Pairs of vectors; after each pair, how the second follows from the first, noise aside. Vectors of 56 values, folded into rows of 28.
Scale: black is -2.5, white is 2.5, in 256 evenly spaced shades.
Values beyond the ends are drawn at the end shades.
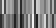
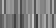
shrunk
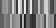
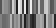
copied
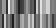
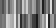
reversed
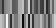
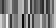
copied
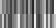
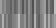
shrunk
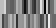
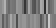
shrunk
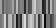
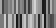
copied
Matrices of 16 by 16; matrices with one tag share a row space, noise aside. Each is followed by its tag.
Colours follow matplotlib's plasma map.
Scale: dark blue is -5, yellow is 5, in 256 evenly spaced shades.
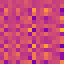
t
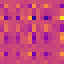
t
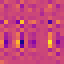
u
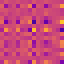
t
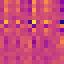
t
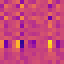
u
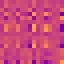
t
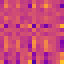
t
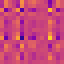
u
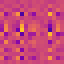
u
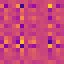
u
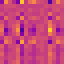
u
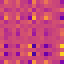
t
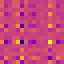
u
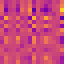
t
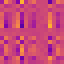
u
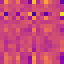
t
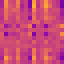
t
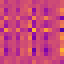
t
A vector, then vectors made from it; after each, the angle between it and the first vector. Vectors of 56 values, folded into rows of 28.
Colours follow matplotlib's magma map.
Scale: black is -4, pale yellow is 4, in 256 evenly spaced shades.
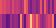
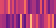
nearly parallel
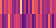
orthogonal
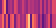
orthogonal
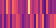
orthogonal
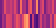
partly opposed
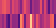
nearly parallel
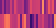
nearly opposite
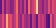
partly opposed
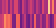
partly opposed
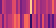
partly opposed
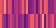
partly aligned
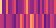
partly aligned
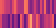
nearly parallel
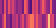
partly aligned
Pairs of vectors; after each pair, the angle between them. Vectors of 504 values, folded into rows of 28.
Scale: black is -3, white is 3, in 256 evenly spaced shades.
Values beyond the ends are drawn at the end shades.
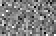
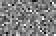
partly aligned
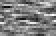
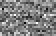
partly aligned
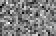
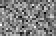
orthogonal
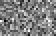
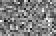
nearly parallel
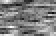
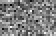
partly aligned
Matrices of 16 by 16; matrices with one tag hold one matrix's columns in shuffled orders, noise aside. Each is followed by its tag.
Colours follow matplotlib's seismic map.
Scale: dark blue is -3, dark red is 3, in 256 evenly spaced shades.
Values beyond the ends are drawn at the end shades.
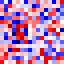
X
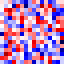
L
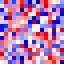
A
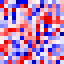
L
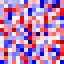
L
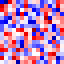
A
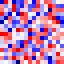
A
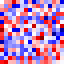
X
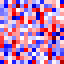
L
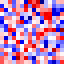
A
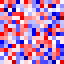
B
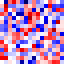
A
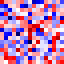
X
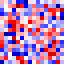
L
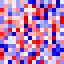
L
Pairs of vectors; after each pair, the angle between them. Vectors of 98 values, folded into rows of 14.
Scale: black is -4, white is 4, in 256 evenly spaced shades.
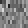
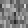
orthogonal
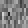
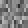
partly aligned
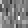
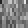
partly opposed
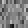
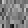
nearly parallel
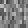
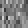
partly opposed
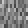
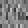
partly opposed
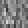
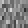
partly aligned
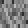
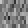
partly opposed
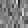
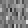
partly opposed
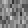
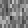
nearly opposite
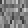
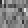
partly aligned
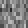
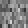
partly aligned
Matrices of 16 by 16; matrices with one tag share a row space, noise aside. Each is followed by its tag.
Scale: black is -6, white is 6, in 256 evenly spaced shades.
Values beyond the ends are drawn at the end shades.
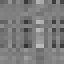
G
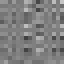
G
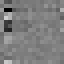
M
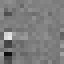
M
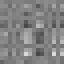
G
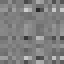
G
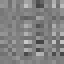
G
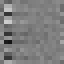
M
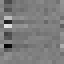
M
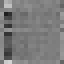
M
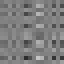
G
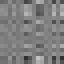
G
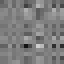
G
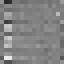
M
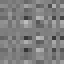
G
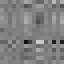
G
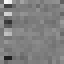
M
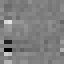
M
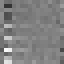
M
